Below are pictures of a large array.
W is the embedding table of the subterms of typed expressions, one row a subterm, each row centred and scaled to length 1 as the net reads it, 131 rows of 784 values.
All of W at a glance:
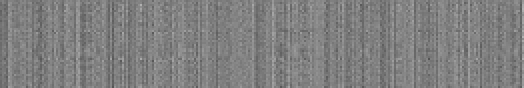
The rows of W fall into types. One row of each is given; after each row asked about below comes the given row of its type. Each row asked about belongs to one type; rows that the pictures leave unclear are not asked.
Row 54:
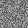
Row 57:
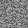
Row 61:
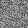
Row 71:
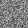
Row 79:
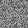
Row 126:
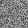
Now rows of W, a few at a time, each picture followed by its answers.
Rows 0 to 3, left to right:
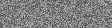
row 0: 71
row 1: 61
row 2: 54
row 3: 126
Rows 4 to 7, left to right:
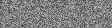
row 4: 61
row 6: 61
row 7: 71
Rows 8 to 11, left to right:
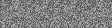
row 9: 54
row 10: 54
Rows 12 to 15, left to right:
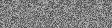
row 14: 54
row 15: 61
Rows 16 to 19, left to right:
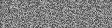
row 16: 61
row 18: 57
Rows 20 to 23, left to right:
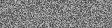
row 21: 79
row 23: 57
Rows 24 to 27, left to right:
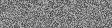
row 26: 54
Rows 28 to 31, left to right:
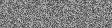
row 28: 79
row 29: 61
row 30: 57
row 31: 61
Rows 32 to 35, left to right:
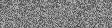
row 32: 61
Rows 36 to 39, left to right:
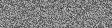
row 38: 57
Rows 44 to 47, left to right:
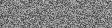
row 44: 126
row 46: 126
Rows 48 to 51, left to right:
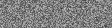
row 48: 54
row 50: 57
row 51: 57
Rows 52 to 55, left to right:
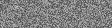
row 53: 126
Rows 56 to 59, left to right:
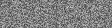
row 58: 71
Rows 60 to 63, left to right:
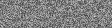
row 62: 126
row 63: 79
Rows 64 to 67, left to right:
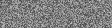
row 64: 61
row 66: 79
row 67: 54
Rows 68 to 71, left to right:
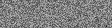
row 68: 79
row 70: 54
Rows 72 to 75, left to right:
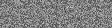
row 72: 126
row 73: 79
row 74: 71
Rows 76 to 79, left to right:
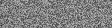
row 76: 126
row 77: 126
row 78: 54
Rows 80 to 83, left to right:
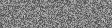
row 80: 71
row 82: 54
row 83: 79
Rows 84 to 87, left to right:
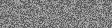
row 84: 126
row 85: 79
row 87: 61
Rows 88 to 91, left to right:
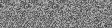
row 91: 57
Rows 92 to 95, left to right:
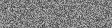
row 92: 57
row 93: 79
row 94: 71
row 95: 54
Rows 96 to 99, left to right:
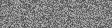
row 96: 126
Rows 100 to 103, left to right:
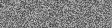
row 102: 57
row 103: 54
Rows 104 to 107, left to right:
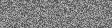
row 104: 61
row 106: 79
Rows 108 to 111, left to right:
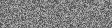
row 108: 54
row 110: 79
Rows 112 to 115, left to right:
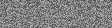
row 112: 57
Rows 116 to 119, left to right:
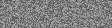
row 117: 54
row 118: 57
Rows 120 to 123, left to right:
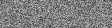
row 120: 57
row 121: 71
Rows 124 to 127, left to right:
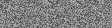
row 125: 126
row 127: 54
